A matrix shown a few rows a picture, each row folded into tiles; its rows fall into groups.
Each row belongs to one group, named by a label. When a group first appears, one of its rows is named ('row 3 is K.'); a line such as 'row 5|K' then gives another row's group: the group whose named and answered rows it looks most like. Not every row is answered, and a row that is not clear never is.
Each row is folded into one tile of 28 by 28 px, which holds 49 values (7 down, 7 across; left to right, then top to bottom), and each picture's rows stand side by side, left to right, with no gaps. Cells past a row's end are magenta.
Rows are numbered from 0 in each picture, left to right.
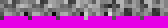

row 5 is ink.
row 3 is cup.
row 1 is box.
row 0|box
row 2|box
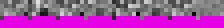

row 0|box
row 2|box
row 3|ink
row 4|box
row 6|box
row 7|cup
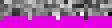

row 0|ink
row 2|cup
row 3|box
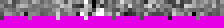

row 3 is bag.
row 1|ink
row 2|cup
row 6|box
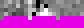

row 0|ink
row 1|bag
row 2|cup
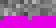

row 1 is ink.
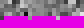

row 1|cup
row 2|cup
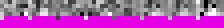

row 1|bag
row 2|box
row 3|cup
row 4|ink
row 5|bag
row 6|bag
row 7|bag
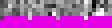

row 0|ink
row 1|cup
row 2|cup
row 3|bag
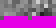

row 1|ink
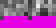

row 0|box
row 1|ink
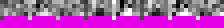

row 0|box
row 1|bag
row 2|cup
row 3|ink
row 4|bag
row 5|ink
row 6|bag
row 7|cup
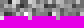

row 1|cup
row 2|cup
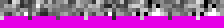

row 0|cup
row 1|ink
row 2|box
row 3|cup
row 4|box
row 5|bag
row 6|box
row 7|bag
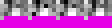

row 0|bag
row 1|bag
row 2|bag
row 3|bag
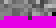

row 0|ink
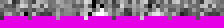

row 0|box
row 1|ink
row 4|ink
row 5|bag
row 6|ink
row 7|ink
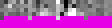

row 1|bag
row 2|bag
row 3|ink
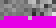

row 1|cup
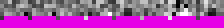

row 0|box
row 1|box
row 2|box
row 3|cup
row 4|ink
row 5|cup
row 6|bag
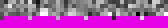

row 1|bag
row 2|bag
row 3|cup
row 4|box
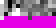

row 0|bag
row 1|box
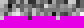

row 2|cup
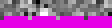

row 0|box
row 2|cup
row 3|box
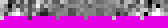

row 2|ink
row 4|cup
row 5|bag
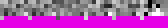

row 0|cup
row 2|box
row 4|cup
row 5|bag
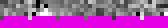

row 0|box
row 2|box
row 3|ink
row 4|box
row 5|cup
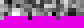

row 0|bag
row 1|box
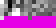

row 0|bag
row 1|ink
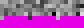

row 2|cup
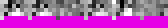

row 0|bag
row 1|bag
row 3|bag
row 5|cup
